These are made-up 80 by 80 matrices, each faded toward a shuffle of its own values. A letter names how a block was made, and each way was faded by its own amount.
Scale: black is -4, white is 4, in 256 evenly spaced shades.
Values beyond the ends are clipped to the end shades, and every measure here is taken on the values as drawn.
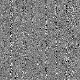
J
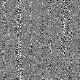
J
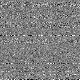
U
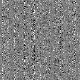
J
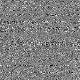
U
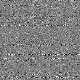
U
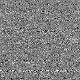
U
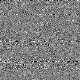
U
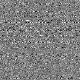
U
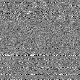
U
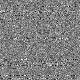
U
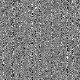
J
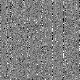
J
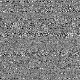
U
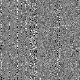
J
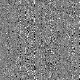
J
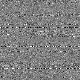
U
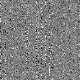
J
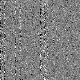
J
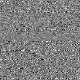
U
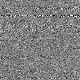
U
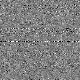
U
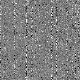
J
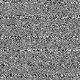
U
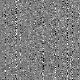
J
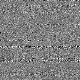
U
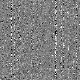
J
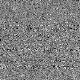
U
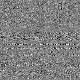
U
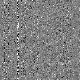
J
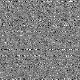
U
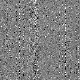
J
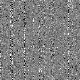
J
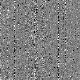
J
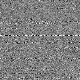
U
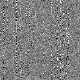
J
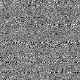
U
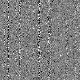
J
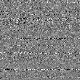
U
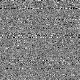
U
